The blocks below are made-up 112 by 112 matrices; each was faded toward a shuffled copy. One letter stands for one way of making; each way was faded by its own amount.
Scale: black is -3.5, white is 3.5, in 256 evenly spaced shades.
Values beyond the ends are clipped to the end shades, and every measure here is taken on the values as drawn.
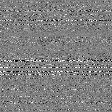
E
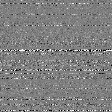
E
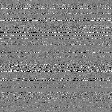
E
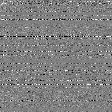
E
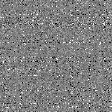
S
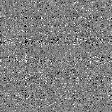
S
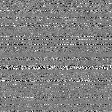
E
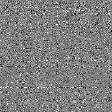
S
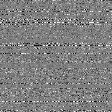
E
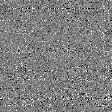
S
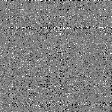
S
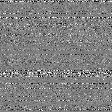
E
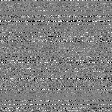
E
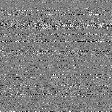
E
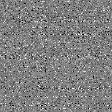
S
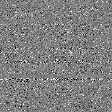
S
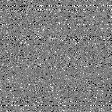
S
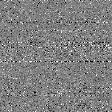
S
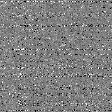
S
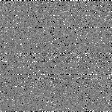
S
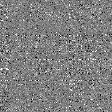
S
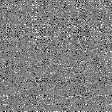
S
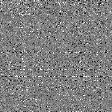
S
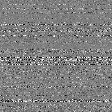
E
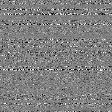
E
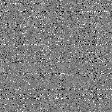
S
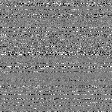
E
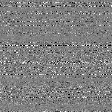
E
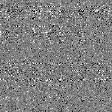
S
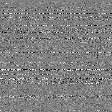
E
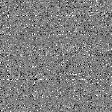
S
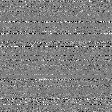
E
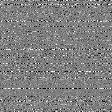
E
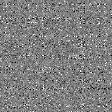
S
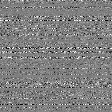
E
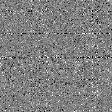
S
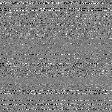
E
